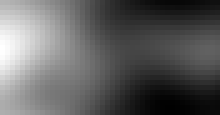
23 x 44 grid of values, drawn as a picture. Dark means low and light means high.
The ninth with the lowest average is the bottom right. There are no lone odd cells. The field climbs toward the left. The middle left is the ninth with the highest average. The texture varies smoothly and slowly.
